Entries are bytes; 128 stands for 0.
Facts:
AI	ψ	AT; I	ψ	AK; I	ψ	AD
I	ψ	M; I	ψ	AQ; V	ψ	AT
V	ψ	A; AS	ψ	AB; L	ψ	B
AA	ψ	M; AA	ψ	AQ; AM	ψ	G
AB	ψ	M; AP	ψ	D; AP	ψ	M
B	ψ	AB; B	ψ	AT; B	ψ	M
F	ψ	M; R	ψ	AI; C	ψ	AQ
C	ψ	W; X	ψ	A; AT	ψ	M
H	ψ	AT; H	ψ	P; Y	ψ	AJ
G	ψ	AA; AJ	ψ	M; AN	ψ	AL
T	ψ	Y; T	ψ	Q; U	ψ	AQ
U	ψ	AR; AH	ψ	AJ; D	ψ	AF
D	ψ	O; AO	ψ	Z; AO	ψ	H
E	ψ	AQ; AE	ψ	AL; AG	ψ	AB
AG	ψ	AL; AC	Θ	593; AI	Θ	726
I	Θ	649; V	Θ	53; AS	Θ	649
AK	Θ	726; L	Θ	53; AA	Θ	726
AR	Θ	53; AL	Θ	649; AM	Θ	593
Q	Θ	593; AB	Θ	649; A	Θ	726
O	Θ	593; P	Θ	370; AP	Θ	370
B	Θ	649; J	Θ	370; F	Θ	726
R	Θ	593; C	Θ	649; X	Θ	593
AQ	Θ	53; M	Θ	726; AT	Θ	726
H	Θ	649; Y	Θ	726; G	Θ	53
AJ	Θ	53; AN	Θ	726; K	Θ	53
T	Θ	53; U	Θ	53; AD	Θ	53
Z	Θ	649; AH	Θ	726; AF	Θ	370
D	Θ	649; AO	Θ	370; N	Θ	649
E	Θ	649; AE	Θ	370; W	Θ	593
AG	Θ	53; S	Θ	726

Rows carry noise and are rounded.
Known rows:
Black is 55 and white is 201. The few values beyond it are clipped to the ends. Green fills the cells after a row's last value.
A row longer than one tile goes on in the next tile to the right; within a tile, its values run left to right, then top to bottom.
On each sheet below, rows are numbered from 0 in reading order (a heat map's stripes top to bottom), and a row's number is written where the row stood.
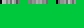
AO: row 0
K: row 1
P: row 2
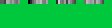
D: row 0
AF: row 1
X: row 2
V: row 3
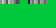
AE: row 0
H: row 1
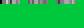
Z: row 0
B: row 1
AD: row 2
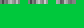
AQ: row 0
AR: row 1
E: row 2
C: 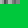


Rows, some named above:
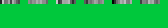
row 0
X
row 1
K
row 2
Y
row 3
AK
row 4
AF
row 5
J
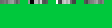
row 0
S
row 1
Q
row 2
T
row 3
M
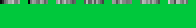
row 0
AF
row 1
A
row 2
AS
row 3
R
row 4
I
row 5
V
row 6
U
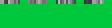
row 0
AM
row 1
AA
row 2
R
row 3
W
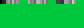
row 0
O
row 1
G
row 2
W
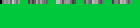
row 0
P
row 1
AC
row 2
AN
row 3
AP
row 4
J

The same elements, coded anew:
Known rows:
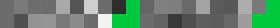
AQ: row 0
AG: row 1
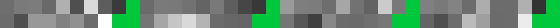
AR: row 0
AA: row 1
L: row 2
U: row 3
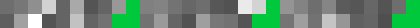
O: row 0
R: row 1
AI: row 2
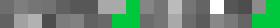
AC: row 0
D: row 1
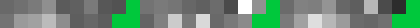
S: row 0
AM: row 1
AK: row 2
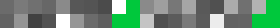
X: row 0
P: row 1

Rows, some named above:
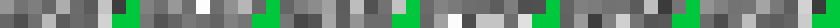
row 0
G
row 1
AJ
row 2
AP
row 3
W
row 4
A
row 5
G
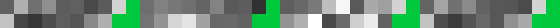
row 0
AE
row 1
AA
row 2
Q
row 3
AE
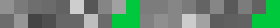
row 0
AS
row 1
F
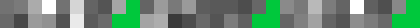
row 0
AF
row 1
AN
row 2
D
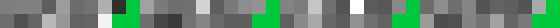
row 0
U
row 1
V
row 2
D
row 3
J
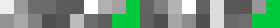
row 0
Z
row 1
AF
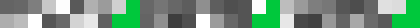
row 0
Q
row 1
X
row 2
AO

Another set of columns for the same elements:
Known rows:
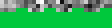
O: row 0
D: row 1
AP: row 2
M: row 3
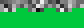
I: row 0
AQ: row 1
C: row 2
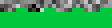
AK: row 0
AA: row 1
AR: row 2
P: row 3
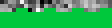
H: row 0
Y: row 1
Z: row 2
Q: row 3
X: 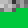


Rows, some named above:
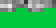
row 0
R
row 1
W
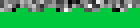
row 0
V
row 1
AO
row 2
Y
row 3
AE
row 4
AN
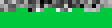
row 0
J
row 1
Y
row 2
AJ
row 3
AS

